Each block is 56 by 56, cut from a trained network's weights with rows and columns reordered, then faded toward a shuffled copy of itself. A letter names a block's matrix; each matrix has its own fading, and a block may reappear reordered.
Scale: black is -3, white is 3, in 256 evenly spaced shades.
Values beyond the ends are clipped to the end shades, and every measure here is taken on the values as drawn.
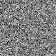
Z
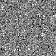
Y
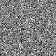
Y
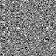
Y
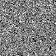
Z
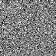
Z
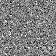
Z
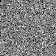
Z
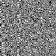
Y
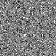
Y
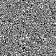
Z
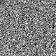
Y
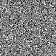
Z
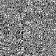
Y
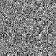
Y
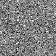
Z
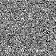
Z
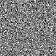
Y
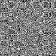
Y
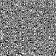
Y
